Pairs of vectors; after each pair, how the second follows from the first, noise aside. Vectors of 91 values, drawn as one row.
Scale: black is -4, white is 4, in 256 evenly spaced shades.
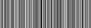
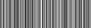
negated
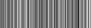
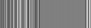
partly zeroed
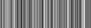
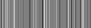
partly zeroed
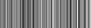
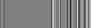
partly zeroed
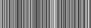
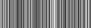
copied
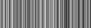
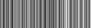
negated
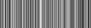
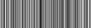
negated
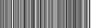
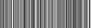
copied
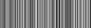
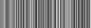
negated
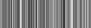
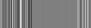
partly zeroed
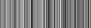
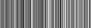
negated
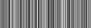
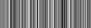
negated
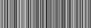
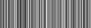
negated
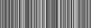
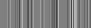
partly zeroed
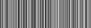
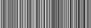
negated
